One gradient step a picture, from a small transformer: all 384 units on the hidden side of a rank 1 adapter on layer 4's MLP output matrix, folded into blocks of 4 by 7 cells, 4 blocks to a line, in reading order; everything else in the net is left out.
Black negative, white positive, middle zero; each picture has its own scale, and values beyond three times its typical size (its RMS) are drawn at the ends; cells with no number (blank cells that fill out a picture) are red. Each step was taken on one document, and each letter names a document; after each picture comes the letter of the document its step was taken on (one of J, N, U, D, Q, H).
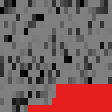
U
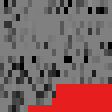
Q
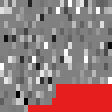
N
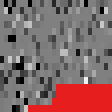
U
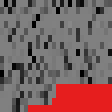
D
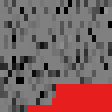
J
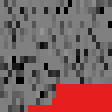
J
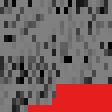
U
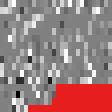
U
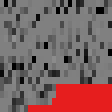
D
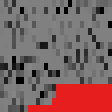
J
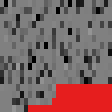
D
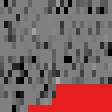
Q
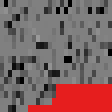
Q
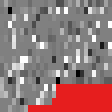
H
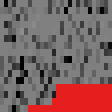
Q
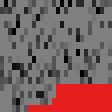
D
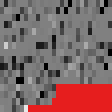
J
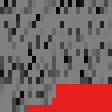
D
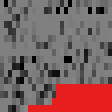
Q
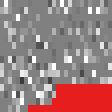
Q
